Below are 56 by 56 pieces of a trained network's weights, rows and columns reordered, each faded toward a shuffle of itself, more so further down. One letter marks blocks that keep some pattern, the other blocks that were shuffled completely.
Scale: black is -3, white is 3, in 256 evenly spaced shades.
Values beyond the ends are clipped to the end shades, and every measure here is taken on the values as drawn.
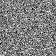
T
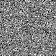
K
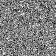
T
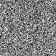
T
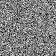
T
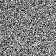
T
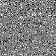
K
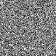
K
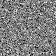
T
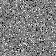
T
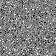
T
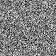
T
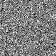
T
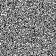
T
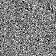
K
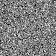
T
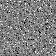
T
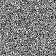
K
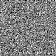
K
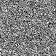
T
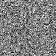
K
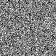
T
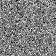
T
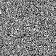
K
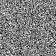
T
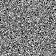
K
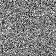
T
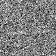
T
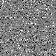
K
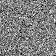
T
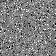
T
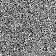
T
